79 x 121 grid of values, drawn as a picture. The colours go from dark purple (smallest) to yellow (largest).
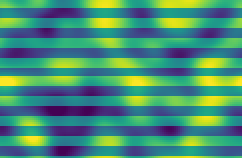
Ninth with the lowest average: bottom left. Lone odd cells: none. Stripes: horizontal, repeating 8 times.
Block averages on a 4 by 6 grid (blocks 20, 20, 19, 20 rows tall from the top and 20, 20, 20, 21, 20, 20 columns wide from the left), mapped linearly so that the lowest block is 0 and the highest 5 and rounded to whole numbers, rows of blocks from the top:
305252 / 244414 / 300435 / 303232
